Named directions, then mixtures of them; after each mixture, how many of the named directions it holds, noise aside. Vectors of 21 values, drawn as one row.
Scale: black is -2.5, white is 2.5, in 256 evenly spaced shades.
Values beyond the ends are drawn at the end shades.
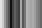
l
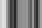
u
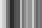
two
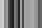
one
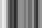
one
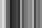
two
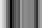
two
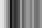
two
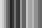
one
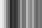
two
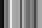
one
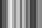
one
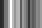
one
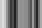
one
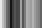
one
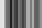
two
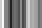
one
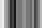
one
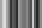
one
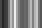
one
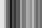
two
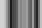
one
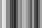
one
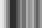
two
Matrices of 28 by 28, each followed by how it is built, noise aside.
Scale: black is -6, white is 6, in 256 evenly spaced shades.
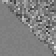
upper triangular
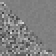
lower triangular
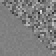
upper triangular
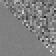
upper triangular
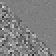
lower triangular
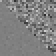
upper triangular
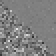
lower triangular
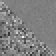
lower triangular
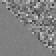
upper triangular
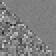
lower triangular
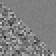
lower triangular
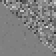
upper triangular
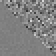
upper triangular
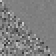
lower triangular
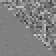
upper triangular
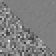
lower triangular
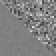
upper triangular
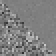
lower triangular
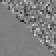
upper triangular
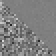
lower triangular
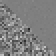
lower triangular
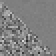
lower triangular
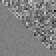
upper triangular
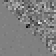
upper triangular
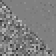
lower triangular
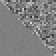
upper triangular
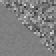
upper triangular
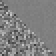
lower triangular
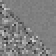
lower triangular
